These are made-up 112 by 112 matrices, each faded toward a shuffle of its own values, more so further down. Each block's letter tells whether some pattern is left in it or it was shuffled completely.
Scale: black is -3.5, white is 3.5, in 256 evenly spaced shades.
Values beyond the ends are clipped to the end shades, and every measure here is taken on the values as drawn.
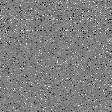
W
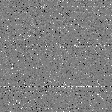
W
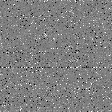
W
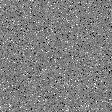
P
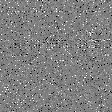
W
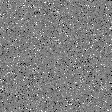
P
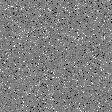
P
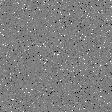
P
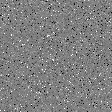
P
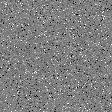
P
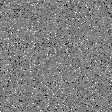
W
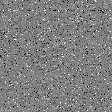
W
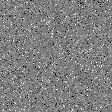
P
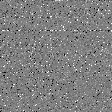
W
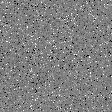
P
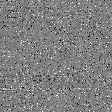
W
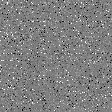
W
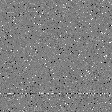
W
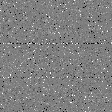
W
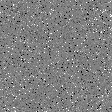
P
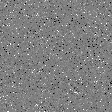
P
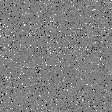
W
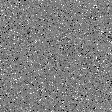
P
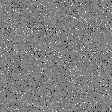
W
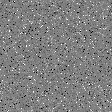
P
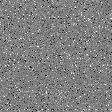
W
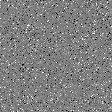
W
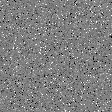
P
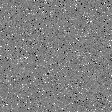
P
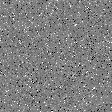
P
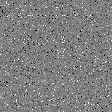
W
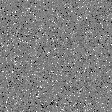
W
